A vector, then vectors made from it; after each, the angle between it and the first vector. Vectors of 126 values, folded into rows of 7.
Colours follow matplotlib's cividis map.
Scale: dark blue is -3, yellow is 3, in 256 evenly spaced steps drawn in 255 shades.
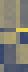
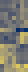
nearly opposite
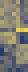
nearly parallel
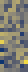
partly aligned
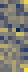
partly opposed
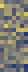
partly aligned
